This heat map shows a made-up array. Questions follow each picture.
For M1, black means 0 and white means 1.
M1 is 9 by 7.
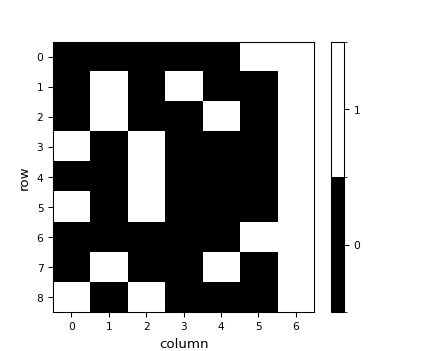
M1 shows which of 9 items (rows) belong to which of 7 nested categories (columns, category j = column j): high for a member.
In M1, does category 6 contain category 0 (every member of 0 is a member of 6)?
yes
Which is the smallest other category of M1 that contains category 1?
6
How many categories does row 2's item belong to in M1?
3
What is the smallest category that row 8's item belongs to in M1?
0
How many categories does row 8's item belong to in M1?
3
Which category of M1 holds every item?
6
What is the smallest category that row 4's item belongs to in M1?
2
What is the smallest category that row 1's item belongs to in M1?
3
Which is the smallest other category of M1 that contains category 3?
1
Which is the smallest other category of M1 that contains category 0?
2
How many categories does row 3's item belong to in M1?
3
